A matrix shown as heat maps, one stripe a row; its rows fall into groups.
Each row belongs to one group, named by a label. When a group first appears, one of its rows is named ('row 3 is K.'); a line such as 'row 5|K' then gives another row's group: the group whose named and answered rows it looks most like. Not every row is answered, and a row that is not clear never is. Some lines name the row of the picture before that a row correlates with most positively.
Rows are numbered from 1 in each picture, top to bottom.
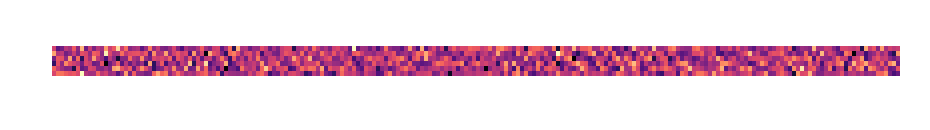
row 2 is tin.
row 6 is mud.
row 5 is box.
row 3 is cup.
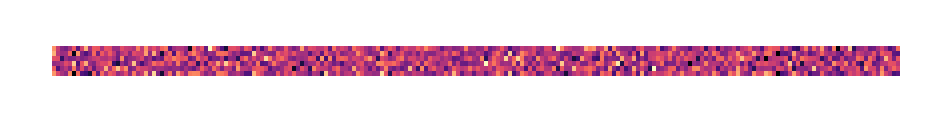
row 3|box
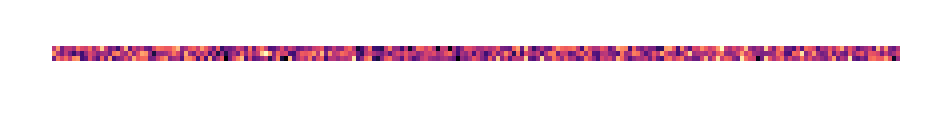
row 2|box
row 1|mud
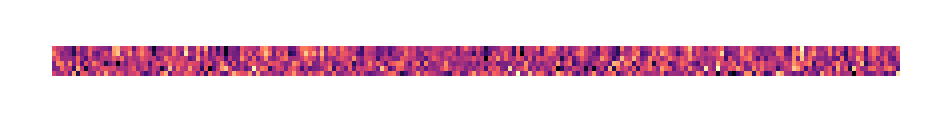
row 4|cup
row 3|box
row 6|tin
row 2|box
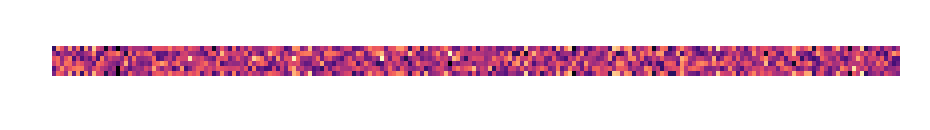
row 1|cup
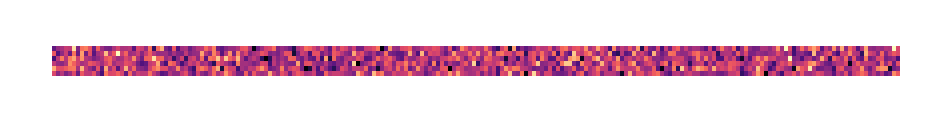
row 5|mud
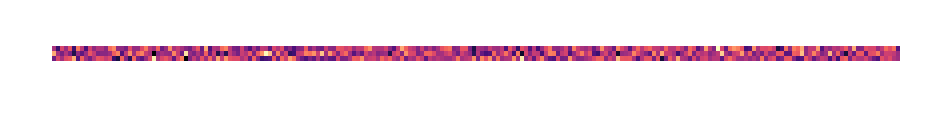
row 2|box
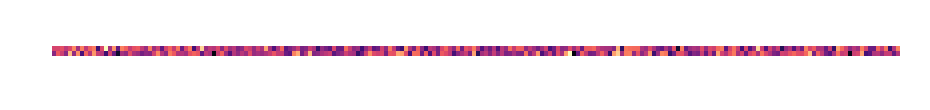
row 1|mud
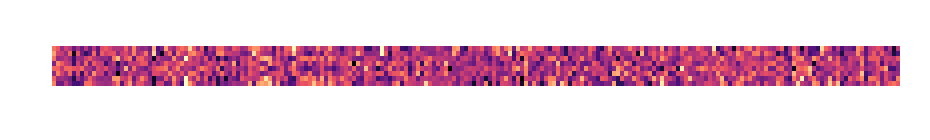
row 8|box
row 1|tin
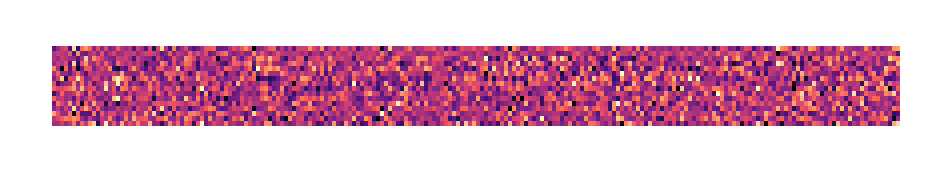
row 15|mud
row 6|box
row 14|tin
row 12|cup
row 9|mud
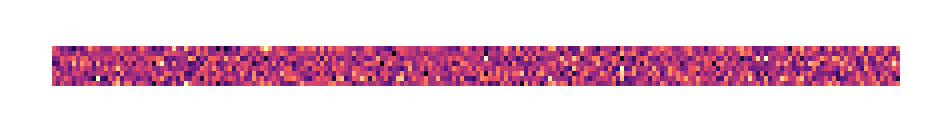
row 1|box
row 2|box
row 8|box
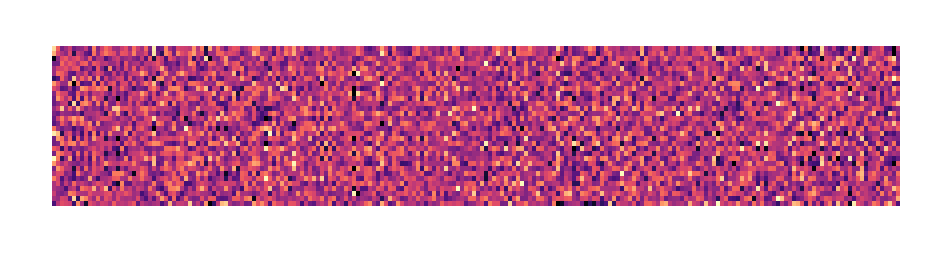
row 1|tin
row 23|tin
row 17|box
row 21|box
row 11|cup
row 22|cup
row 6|cup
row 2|tin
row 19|cup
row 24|tin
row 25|cup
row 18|tin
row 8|tin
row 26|box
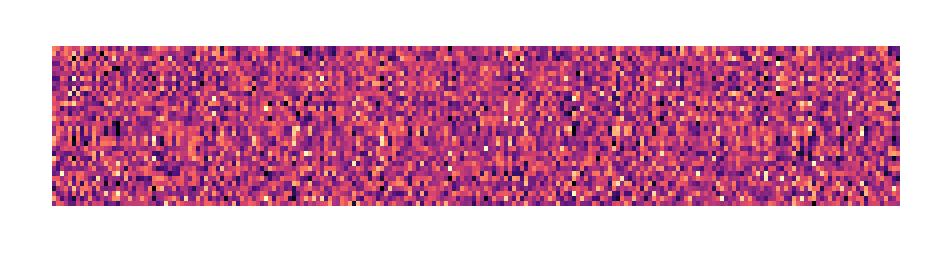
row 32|cup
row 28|cup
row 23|tin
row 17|cup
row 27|mud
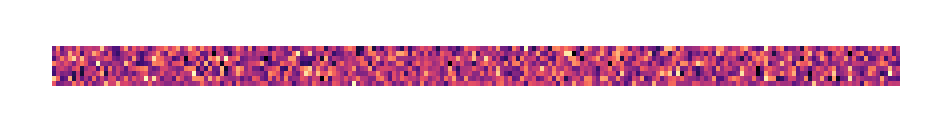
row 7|tin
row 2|cup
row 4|mud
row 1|mud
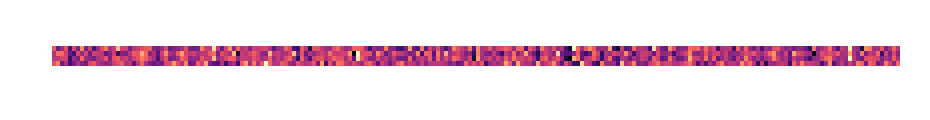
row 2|cup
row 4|box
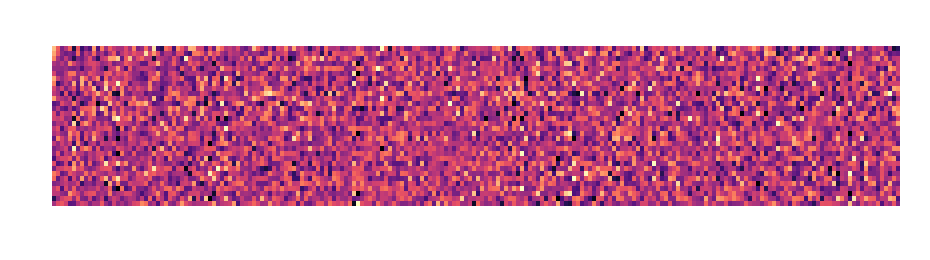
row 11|tin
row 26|tin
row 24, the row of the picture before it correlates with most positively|1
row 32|cup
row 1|tin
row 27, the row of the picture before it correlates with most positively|1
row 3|box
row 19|cup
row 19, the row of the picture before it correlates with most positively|2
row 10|box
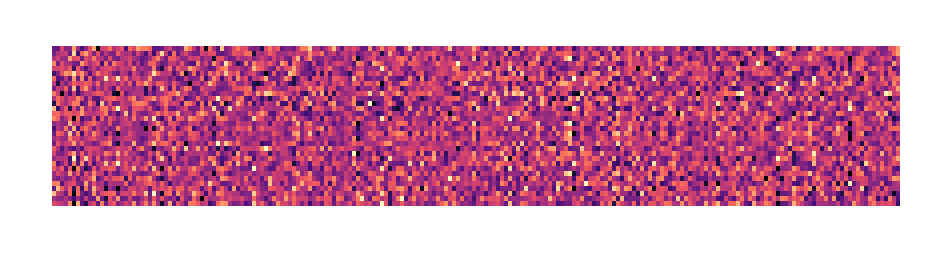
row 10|box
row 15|tin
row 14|mud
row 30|tin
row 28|tin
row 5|tin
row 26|cup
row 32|tin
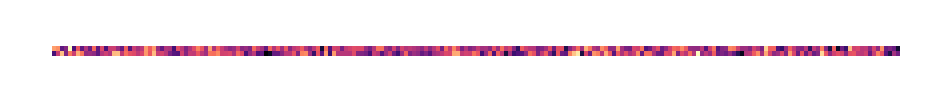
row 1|tin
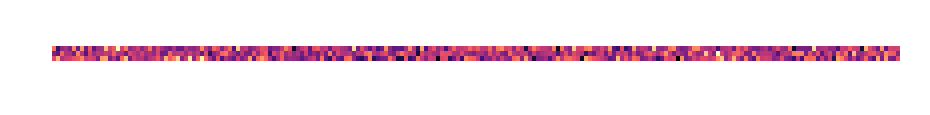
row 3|mud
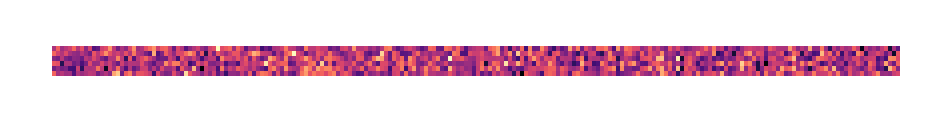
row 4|box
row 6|box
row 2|tin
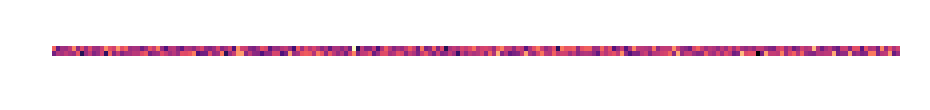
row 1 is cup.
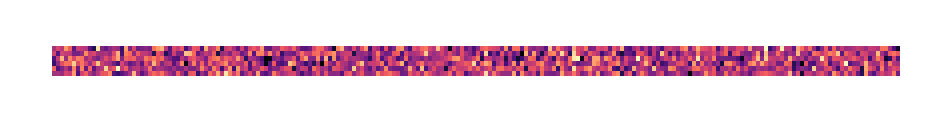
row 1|mud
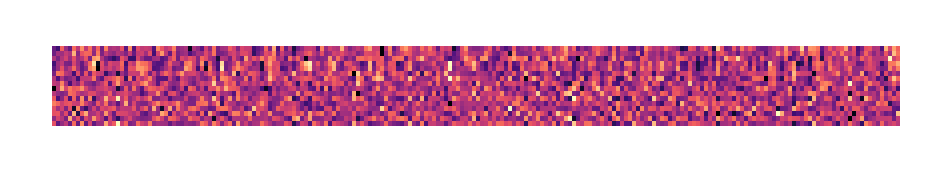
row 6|cup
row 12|mud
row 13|tin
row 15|cup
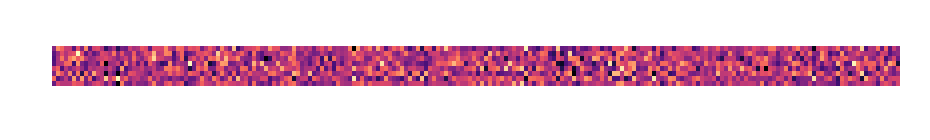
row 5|box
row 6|cup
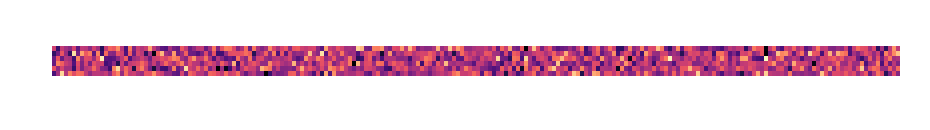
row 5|box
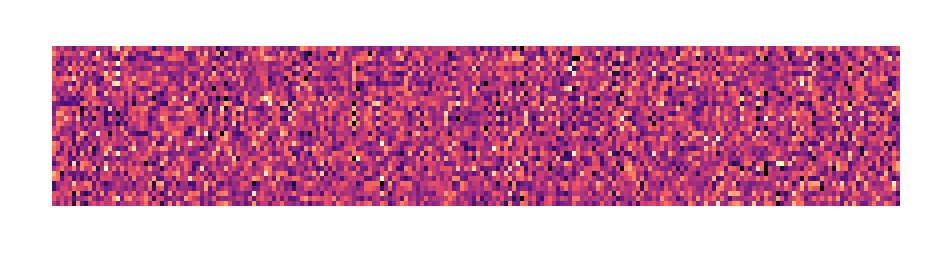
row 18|mud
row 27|tin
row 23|cup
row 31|box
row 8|box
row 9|cup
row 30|tin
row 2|mud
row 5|cup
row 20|tin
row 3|box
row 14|cup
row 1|box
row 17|box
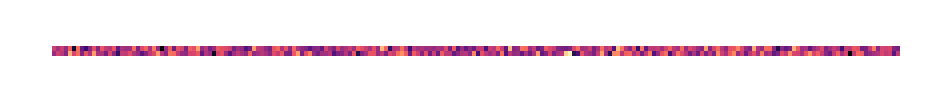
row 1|tin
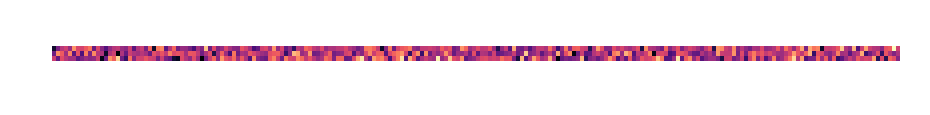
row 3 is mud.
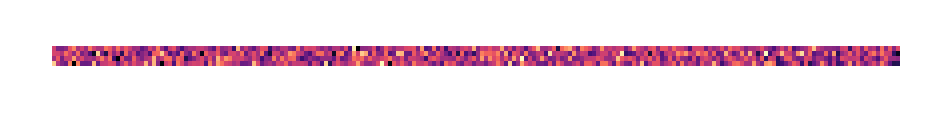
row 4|tin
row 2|mud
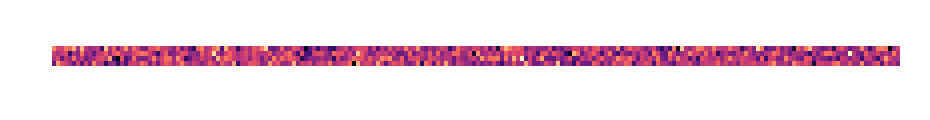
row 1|mud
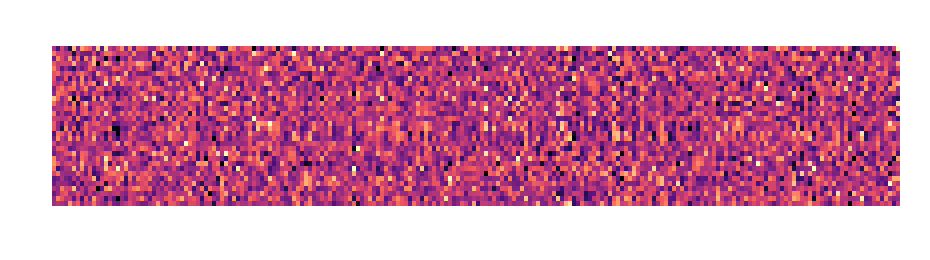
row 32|cup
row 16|box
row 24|mud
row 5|box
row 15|tin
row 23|tin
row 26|box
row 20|box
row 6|mud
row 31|cup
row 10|cup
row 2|tin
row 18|cup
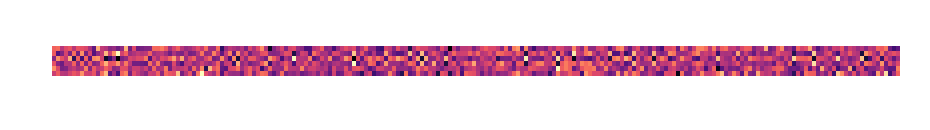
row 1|mud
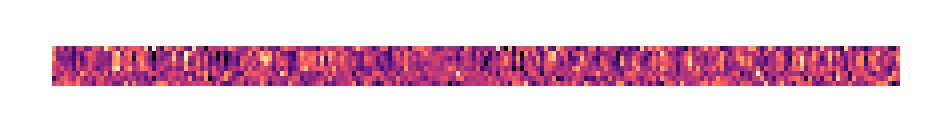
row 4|box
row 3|box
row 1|tin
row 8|mud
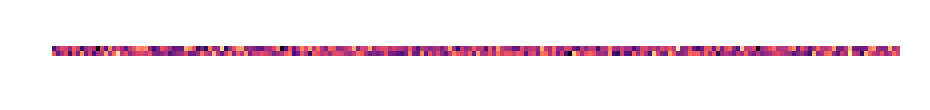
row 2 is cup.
